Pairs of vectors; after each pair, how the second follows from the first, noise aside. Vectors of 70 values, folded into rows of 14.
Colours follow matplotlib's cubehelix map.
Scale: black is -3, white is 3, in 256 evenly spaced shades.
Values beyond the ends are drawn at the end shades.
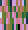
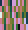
copied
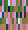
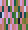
sign-scrambled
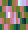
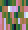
wrapped around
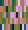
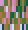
negated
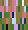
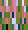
copied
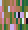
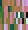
negated
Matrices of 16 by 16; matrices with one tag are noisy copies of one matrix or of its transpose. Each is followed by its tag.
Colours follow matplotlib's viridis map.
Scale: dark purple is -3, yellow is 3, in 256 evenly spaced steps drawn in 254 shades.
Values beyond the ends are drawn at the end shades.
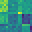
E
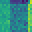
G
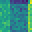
G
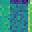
G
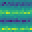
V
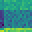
G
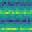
V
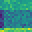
G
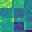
E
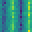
V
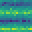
V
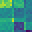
E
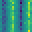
V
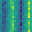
V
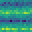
V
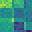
E
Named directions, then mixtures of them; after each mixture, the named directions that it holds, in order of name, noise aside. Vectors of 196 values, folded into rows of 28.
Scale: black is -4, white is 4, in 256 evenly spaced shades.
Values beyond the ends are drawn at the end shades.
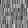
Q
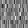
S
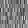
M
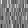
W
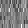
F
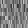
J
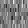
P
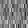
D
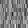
D, Q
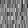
P, Q, W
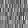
M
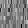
F, M, Q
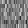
D, S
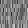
M, Q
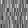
W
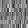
D, F, W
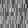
D, P, Q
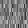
D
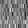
D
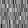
P, S, W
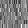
F, S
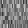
J, S
